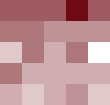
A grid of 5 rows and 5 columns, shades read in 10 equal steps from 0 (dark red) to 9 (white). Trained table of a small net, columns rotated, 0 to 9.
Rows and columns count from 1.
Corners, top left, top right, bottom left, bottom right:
3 3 6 7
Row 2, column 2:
4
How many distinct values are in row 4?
2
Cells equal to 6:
7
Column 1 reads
3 4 7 4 6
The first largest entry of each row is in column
1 3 5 2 2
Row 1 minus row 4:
-1 -3 -3 -6 -3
